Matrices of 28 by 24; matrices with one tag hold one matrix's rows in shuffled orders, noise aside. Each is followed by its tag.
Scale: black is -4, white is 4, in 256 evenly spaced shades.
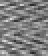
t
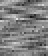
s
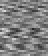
t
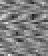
t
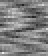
s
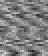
t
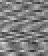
t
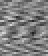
t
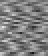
t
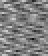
t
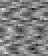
t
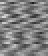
t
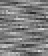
s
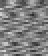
t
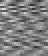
t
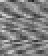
t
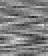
s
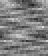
s
